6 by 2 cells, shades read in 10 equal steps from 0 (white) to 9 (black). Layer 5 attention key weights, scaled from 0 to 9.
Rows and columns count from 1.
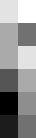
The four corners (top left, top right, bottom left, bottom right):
1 0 8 5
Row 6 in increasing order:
5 8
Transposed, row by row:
1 3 3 6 9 8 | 0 5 1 3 4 5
